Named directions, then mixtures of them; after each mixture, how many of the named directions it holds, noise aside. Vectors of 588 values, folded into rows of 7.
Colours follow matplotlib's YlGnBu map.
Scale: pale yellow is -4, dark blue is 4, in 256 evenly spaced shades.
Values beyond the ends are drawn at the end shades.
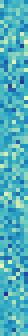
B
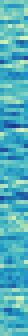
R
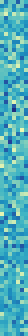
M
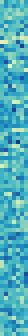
three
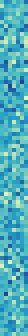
one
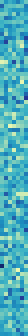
three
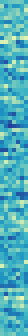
two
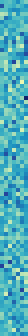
two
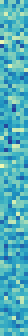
three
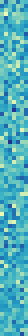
one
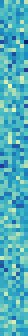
two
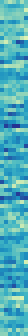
one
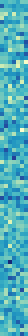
three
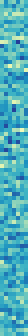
three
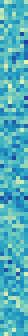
two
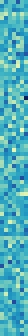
two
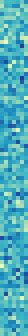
two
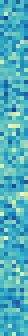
two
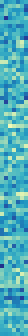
three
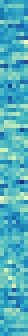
two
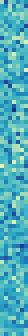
two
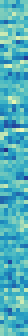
two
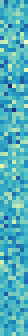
two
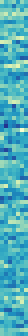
two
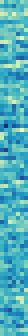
two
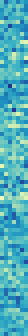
three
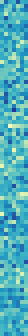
two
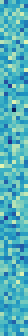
two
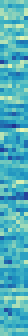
one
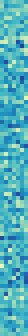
two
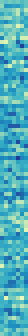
two
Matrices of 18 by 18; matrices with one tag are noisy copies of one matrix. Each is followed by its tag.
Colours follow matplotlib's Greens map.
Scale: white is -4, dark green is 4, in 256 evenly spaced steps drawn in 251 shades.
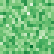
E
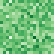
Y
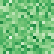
Y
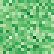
Y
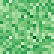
Y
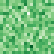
E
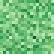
Y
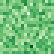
E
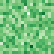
E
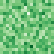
E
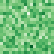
E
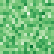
E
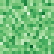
E
